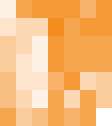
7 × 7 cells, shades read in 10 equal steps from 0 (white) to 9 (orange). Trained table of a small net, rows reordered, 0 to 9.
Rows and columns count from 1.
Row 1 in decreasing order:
8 8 8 8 7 6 1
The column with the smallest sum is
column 3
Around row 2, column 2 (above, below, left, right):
7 3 2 3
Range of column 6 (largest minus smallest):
5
